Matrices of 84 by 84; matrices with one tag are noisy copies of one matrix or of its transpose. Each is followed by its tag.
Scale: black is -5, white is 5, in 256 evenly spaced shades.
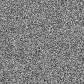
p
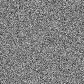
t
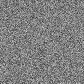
t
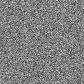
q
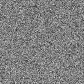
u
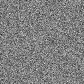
t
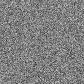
q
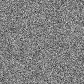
p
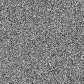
q
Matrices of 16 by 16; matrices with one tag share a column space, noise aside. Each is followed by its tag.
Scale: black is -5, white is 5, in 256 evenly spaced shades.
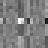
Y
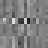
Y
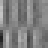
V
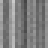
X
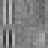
V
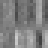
V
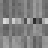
Y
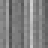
X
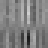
V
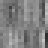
V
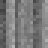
X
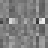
Y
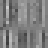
V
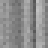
X
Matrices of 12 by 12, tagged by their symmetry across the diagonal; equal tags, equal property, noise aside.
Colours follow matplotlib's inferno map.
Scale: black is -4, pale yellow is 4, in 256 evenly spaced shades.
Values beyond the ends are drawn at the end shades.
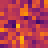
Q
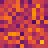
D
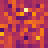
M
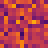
Q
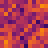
D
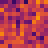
M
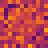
D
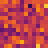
M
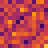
D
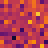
Q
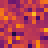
Q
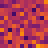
M
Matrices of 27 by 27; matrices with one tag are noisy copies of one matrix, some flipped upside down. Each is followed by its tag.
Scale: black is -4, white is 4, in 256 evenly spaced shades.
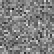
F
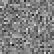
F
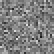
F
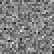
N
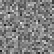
N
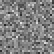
N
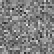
F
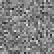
F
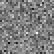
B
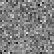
B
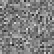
F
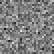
N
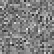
F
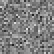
F
